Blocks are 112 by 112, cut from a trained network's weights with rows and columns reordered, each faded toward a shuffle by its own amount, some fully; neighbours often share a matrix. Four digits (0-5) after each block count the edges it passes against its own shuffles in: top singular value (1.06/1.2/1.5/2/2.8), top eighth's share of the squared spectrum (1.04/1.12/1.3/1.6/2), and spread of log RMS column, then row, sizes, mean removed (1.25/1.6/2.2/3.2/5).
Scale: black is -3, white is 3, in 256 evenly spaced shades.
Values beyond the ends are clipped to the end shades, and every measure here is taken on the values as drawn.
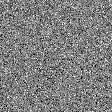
0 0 0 0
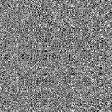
3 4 3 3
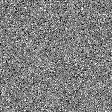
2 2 0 0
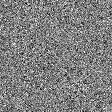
1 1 0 0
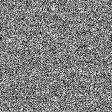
3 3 0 1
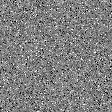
0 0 0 0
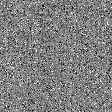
0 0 0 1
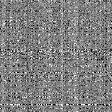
3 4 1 4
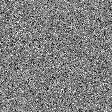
0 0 0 0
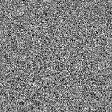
3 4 1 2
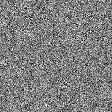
2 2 0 1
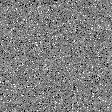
0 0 0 0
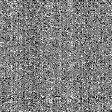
3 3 1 3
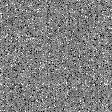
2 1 0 1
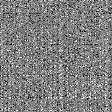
3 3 1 3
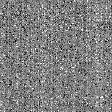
3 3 0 2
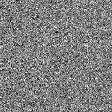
3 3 0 2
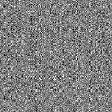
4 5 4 3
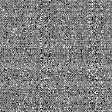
3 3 3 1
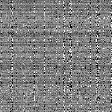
4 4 4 1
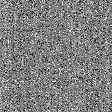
2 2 0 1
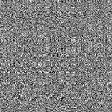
4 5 1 3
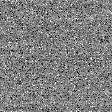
1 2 1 0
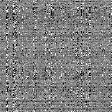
3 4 4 2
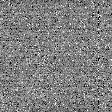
2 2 2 0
